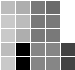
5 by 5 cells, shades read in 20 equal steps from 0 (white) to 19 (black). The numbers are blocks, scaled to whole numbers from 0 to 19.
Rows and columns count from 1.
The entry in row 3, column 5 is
0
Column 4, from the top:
11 10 10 9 9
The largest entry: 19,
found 2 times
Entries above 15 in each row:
0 0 0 1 1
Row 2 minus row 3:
0 -1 0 0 0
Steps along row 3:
up up same down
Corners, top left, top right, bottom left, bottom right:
5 0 4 14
